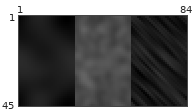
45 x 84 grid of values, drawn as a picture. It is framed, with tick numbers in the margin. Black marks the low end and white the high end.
It is made of 1 by 3 panels. Panel 1,1: very low, smooth, faint in contrast. Panel 1,2: low, blotchy, faint in contrast. Panel 1,3: very low, slanting down to the right, faint in contrast.
